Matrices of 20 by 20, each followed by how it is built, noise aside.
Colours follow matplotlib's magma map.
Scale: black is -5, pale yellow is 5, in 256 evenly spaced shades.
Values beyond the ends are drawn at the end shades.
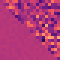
upper triangular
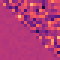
upper triangular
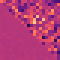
upper triangular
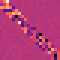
banded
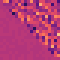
upper triangular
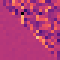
upper triangular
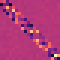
banded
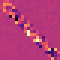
banded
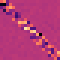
banded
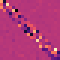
banded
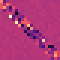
banded
